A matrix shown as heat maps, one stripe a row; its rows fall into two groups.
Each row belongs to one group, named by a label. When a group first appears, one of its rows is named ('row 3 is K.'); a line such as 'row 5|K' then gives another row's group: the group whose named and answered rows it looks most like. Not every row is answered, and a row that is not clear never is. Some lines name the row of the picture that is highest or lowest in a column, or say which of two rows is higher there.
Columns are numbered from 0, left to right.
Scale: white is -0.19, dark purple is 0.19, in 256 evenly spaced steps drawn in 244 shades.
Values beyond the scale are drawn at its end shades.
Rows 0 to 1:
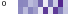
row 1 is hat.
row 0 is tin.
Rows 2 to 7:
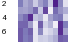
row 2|hat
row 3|hat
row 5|tin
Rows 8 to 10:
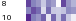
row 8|hat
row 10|hat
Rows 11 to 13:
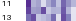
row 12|hat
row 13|hat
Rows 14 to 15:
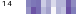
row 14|tin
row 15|tin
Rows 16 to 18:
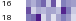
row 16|hat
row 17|hat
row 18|tin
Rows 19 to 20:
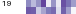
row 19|hat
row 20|hat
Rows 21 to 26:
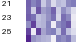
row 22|hat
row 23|hat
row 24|tin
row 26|tin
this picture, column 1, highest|24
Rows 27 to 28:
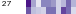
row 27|hat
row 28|hat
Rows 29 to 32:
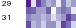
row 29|hat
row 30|tin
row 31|tin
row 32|hat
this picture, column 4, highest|30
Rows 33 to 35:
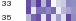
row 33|tin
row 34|hat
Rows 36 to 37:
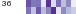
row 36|tin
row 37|hat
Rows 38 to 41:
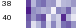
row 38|hat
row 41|hat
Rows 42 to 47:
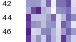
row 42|tin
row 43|tin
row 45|hat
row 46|hat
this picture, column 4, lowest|43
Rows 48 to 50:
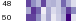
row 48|hat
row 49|tin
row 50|tin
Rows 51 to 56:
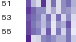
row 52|hat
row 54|tin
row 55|tin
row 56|hat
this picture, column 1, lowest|56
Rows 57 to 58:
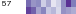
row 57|tin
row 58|hat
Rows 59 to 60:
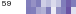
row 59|tin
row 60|tin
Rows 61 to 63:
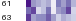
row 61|tin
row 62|tin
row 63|hat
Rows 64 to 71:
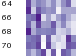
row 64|hat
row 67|hat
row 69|tin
